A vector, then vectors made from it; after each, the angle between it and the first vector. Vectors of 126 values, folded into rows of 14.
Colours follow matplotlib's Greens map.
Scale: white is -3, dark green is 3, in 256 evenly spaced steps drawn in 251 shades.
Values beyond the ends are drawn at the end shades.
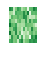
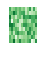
orthogonal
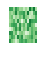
partly aligned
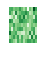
partly aligned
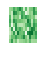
orthogonal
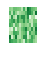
orthogonal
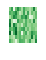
partly aligned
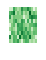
nearly opposite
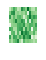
nearly opposite
